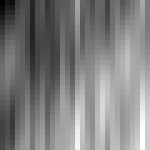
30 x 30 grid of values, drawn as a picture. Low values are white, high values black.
The top left is the ninth with the highest average. The ninth with the lowest average is the bottom right. The histogram is bell-shaped. Streaks run downward. There is an overall slope up to the top left. The halves do not mirror each other.
